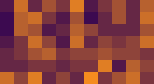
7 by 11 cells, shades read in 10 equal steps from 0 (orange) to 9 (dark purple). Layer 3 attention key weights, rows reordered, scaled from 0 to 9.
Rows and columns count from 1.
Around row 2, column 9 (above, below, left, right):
4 7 7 7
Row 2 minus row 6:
2 -4 -4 0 1 -2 3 6 -4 4 -3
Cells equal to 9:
3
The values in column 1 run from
2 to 9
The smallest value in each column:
2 2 1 3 5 1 0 1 4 2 2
